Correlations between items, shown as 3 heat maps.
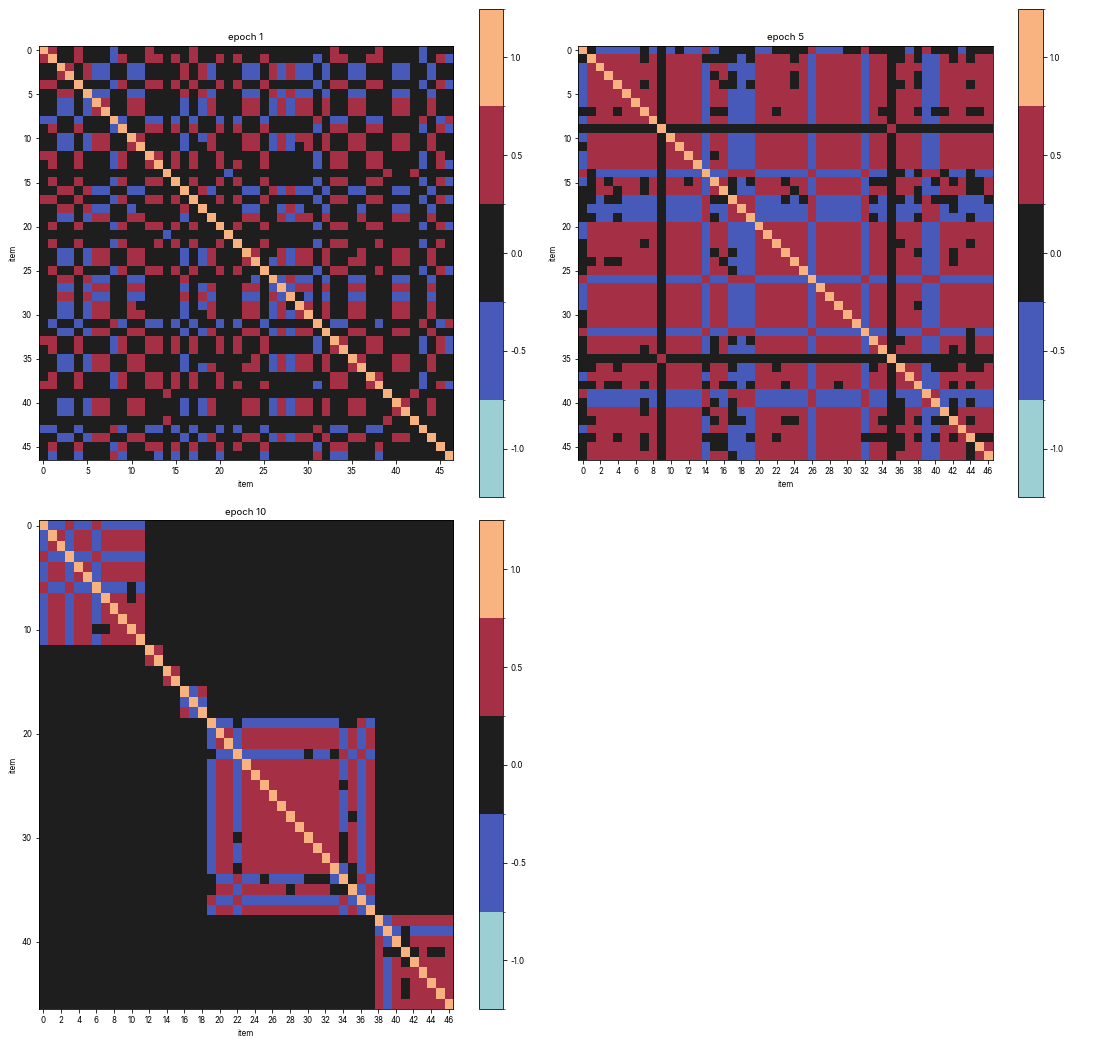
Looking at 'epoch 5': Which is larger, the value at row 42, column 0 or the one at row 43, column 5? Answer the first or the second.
the second
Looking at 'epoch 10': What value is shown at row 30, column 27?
0.5
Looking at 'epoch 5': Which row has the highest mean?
25
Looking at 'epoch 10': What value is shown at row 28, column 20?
0.5
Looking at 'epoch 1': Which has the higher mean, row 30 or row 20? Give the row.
20
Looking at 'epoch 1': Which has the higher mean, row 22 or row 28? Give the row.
22
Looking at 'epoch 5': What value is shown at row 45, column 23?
0.5
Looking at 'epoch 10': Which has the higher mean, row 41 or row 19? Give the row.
41
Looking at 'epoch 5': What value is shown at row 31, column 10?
0.5
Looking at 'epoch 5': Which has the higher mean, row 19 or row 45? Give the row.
45
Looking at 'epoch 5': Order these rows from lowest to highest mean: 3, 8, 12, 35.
35, 3, 12, 8
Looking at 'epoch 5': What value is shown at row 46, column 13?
0.5
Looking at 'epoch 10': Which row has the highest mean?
30
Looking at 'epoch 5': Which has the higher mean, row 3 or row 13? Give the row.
13
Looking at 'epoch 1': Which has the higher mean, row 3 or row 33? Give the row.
33
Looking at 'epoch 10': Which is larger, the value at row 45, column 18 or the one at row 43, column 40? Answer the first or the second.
the second
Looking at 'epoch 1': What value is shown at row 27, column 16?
-0.5
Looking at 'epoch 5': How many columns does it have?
47
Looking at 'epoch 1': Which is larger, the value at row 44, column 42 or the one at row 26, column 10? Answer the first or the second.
the first
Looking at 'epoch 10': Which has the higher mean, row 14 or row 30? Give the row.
30
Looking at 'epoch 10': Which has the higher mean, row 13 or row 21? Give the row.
21
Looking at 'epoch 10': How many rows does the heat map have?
47
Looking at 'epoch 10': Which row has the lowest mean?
19
